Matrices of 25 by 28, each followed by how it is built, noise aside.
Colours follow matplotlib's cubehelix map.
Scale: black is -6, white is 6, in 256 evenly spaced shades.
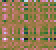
low rank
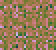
low rank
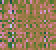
low rank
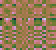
low rank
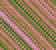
Toeplitz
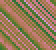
Toeplitz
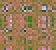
low rank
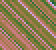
Toeplitz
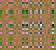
low rank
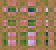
low rank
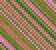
Toeplitz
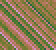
Toeplitz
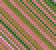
Toeplitz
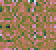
low rank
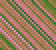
Toeplitz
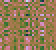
low rank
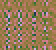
low rank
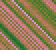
Toeplitz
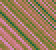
Toeplitz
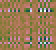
low rank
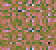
low rank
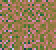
low rank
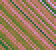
Toeplitz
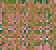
low rank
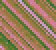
Toeplitz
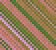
Toeplitz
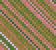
Toeplitz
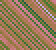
Toeplitz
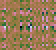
low rank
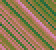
Toeplitz
